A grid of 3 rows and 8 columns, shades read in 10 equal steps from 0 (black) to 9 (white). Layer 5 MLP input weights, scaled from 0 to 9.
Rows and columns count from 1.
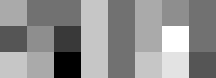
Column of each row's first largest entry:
4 7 7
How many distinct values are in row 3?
6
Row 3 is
7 6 0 7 4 7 8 3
